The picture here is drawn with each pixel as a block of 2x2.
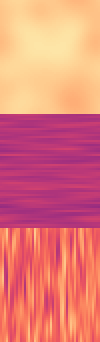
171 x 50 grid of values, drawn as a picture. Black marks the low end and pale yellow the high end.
The table splits into 3 rows of 1 panel. Panel 1,1: very high, smooth, faint in contrast. Panel 2,1: middling, streaked across, faint in contrast. Panel 3,1: high, streaked downward.
